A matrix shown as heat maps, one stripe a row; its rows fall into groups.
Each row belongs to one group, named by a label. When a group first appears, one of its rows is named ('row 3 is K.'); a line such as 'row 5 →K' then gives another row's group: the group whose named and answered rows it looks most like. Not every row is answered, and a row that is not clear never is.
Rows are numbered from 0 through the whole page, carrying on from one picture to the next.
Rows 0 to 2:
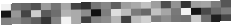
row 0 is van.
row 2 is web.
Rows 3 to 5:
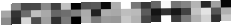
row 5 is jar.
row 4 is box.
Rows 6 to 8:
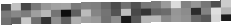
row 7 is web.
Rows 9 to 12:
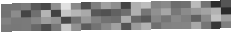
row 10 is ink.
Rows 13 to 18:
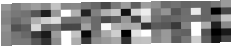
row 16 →box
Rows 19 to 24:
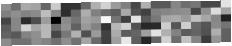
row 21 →ink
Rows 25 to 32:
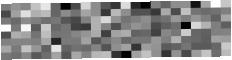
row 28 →van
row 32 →van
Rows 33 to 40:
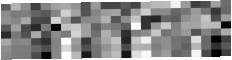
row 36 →ink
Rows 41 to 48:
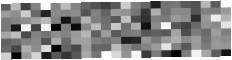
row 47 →jar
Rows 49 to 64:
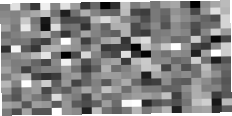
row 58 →van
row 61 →box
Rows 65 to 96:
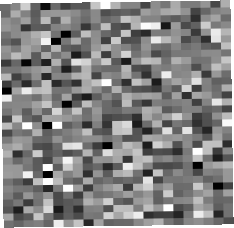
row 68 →van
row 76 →ink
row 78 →van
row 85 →ink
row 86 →box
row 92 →jar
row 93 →ink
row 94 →jar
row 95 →box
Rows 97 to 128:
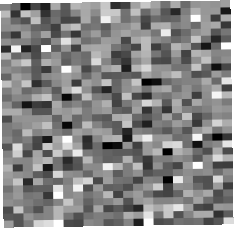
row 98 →box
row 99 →box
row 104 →van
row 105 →van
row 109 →ink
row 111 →van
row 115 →van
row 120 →box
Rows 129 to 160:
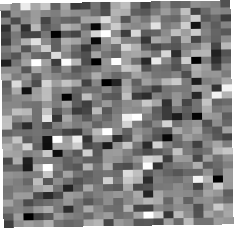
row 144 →van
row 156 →ink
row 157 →van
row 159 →van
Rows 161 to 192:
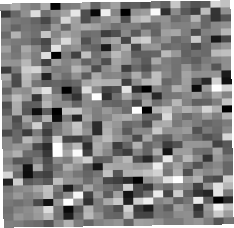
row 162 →van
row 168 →jar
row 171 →box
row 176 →ink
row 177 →jar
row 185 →van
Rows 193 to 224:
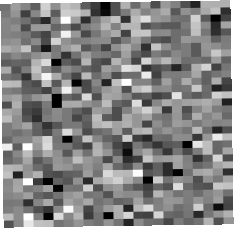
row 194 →ink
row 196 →box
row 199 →ink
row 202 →box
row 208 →van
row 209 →van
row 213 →van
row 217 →box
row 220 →ink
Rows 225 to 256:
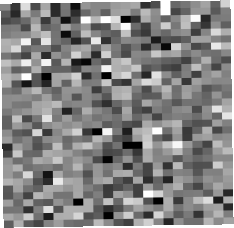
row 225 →jar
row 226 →jar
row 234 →box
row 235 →ink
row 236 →van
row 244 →van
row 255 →ink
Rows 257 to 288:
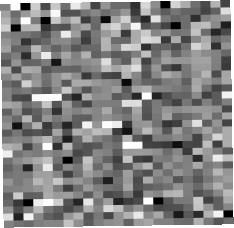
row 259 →ink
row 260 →box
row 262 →van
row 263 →box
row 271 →box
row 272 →ink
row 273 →jar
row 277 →box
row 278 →van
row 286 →box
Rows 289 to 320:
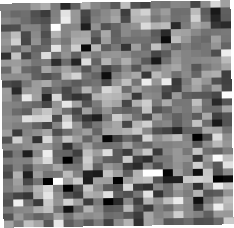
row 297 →jar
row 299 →ink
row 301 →box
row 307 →box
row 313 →van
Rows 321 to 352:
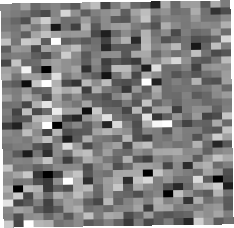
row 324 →jar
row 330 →ink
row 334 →ink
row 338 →jar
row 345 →ink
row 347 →box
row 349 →van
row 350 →ink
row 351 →box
